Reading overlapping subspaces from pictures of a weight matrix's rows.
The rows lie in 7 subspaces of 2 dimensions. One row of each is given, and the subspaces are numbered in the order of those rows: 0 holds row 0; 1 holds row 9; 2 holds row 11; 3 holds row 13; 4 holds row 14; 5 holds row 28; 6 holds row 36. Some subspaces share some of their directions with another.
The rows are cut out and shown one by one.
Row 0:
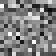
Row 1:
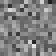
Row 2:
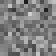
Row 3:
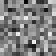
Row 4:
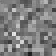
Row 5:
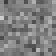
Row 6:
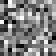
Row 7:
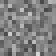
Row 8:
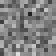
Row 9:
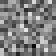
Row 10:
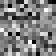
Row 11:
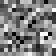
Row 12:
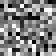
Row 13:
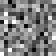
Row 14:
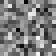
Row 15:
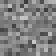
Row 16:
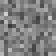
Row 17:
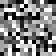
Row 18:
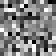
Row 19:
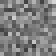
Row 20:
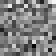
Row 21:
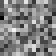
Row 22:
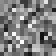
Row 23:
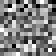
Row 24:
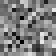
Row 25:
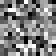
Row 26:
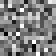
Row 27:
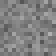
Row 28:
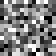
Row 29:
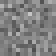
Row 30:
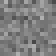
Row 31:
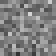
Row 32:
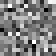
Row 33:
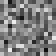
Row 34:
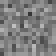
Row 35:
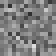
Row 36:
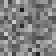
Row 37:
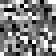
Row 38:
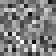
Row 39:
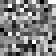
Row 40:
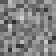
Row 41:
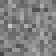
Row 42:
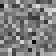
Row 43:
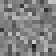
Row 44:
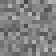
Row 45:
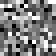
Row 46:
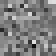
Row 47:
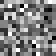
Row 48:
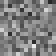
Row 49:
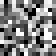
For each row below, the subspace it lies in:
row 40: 3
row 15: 2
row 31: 1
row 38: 2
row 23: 0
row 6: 3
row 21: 5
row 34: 1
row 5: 5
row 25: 4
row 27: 2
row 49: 4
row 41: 3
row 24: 2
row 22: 2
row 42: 0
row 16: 3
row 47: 5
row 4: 2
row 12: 0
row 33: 3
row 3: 5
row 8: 1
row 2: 4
